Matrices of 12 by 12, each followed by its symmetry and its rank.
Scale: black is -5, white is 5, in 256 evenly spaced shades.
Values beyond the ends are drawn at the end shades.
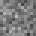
neither, full rank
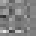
neither, rank two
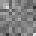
symmetric, rank two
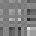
symmetric, rank one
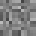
antisymmetric, rank two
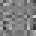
neither, rank two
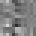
neither, rank two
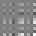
symmetric, rank one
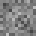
symmetric, full rank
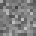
neither, full rank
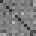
symmetric, full rank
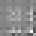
symmetric, rank two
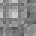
symmetric, rank two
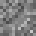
symmetric, full rank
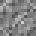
symmetric, full rank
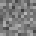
neither, full rank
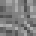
antisymmetric, rank two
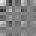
symmetric, rank one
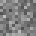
neither, full rank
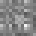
symmetric, rank two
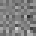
antisymmetric, rank two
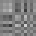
symmetric, rank one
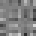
antisymmetric, rank two
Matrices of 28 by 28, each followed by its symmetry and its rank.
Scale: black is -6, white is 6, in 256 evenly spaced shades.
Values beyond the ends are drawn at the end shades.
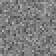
neither, full rank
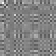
symmetric, rank three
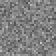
neither, full rank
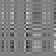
neither, rank one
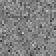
neither, full rank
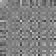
symmetric, rank three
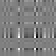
neither, rank one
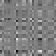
neither, rank two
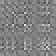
symmetric, rank three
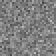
neither, full rank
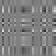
neither, rank one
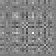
symmetric, rank three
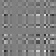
neither, rank one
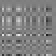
neither, rank one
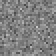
neither, full rank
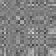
symmetric, rank three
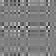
neither, rank one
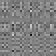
neither, rank two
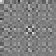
symmetric, rank three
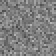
neither, full rank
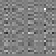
neither, rank two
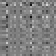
neither, rank two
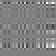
neither, rank one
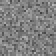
neither, full rank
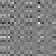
neither, rank two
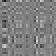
neither, rank two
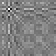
symmetric, rank three
